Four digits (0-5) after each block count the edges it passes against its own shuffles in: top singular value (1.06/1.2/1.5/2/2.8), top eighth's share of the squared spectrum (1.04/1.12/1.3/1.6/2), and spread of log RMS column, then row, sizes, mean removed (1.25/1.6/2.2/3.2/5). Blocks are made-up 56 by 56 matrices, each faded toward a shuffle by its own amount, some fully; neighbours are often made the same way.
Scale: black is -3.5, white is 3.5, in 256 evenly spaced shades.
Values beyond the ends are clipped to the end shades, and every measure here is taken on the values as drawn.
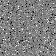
1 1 0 0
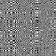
5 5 3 3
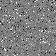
0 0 0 0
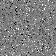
0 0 0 0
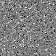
0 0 0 0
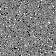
0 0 0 0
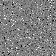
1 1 0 0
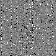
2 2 2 0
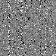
1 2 2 0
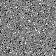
0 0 0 0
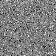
0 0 0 1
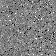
0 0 0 0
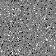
3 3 1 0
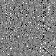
3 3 1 1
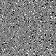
3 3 1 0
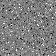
1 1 0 0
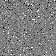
1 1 0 0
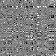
4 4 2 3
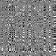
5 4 3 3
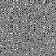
4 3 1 2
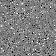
2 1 0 0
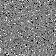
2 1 0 0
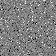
1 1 0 0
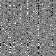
4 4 2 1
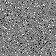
2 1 0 0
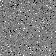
1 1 0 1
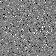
1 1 0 0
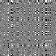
5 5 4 3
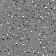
0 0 0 0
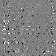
2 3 2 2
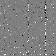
3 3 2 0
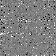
2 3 2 2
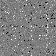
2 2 1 1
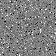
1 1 0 0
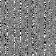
2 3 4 0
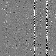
3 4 3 0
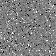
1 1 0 0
